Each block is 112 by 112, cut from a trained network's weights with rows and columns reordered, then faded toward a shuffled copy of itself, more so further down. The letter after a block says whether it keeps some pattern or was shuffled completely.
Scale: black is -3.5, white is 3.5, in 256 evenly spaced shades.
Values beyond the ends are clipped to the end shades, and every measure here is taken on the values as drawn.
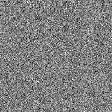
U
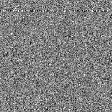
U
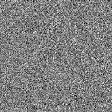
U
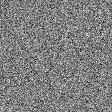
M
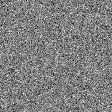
M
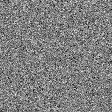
M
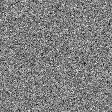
M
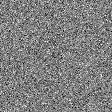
M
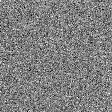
M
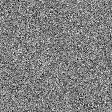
M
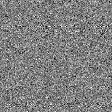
U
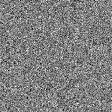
U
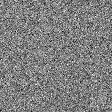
M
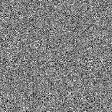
U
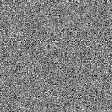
U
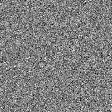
U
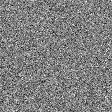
M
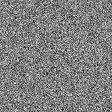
U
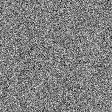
M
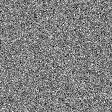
M
